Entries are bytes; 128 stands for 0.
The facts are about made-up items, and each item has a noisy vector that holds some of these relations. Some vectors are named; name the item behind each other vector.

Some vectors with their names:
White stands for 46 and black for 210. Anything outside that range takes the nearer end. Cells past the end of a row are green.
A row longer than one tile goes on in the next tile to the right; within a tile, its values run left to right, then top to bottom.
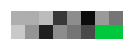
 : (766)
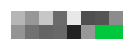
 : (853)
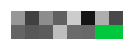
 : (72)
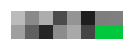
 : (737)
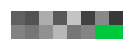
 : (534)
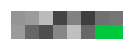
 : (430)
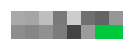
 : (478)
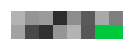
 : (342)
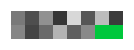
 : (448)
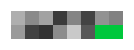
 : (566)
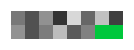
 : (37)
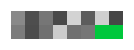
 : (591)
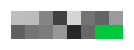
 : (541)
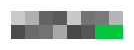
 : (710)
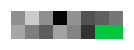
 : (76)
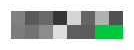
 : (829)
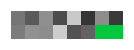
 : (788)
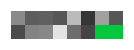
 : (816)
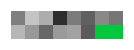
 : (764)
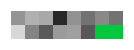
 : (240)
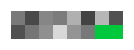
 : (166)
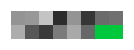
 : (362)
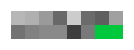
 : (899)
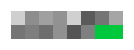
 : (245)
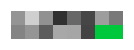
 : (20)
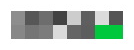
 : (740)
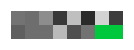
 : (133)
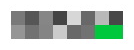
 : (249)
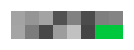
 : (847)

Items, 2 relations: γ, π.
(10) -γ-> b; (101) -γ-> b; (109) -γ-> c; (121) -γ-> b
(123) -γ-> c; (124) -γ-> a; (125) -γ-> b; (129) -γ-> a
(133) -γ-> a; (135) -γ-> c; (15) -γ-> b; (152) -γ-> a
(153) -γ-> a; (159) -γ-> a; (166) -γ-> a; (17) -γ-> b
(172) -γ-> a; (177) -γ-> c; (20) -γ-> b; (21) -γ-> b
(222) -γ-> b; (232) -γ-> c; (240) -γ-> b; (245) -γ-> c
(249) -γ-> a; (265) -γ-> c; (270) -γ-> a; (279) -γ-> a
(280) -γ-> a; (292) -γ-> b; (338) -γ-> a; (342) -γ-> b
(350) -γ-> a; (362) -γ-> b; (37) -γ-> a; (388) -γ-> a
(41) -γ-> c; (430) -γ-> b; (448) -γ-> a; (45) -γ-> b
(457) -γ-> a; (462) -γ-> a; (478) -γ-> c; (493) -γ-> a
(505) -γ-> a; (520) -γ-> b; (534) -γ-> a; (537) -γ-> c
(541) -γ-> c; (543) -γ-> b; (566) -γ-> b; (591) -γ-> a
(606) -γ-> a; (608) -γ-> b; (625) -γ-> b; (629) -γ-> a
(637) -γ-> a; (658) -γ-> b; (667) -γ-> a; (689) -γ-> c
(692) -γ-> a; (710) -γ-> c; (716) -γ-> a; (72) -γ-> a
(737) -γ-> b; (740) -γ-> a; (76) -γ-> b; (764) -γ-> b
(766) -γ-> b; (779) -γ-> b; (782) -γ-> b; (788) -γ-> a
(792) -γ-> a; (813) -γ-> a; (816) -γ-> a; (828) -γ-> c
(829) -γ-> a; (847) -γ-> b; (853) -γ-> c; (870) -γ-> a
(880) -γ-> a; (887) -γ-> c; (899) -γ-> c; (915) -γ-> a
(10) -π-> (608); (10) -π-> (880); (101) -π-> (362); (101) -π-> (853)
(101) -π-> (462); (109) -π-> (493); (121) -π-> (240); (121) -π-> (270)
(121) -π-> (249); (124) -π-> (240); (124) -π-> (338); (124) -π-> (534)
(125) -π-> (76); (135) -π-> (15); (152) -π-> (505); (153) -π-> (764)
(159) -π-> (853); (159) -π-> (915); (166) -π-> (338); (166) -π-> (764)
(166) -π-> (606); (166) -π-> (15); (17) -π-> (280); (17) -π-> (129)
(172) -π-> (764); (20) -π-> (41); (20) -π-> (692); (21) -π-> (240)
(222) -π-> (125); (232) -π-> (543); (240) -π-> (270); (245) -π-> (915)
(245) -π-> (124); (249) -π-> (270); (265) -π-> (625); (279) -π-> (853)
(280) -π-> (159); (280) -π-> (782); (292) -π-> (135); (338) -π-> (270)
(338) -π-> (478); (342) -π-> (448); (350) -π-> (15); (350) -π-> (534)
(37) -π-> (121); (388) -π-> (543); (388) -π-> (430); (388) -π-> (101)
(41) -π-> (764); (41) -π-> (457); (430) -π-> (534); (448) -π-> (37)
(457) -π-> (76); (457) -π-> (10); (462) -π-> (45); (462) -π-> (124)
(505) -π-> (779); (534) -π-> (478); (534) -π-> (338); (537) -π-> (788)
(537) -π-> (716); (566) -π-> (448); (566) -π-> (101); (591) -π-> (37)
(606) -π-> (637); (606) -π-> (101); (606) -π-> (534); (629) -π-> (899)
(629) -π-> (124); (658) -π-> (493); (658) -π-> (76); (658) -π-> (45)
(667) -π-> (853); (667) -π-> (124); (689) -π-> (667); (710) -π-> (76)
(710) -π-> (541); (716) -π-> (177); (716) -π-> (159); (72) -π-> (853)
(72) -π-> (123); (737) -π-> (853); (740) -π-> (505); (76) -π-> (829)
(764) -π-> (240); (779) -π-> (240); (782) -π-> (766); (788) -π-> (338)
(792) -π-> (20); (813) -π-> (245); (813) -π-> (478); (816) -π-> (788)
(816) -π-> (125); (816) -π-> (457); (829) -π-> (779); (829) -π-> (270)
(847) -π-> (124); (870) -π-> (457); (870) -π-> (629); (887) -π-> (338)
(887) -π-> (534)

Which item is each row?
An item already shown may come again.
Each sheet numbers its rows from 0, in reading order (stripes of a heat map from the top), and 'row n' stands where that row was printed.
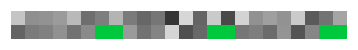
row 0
(887)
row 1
(505)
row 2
(245)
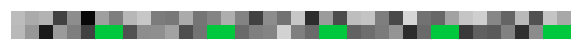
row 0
(782)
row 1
(41)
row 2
(813)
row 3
(541)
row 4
(265)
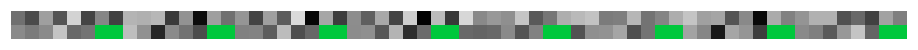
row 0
(124)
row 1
(766)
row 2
(159)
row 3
(129)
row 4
(689)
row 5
(41)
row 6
(17)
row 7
(292)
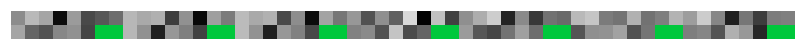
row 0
(45)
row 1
(782)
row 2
(782)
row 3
(280)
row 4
(543)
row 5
(41)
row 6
(10)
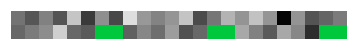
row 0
(629)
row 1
(537)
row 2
(76)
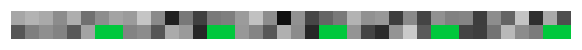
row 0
(135)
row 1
(10)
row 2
(125)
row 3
(566)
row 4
(388)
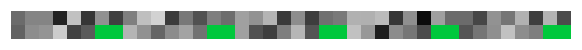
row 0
(880)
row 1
(15)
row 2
(101)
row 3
(766)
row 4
(350)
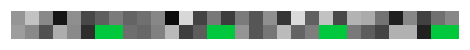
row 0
(125)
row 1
(493)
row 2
(37)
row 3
(658)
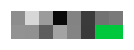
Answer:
(608)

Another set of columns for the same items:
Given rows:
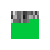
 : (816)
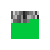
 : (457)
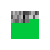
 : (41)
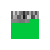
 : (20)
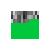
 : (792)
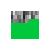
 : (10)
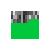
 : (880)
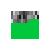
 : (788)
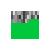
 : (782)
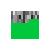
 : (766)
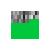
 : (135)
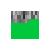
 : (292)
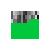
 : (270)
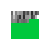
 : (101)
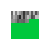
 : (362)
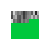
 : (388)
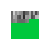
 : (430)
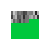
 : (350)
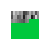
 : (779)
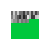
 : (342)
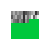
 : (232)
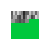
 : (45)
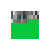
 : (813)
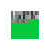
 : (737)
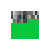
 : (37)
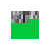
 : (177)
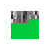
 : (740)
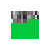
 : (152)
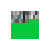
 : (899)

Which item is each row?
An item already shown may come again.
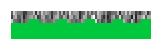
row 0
(629)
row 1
(292)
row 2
(658)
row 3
(37)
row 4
(123)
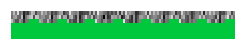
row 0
(541)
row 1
(245)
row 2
(880)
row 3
(159)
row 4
(493)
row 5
(245)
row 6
(388)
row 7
(177)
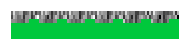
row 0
(566)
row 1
(362)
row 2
(658)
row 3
(222)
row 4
(133)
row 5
(915)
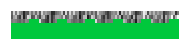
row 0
(608)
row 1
(493)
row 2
(76)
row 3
(606)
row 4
(853)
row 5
(232)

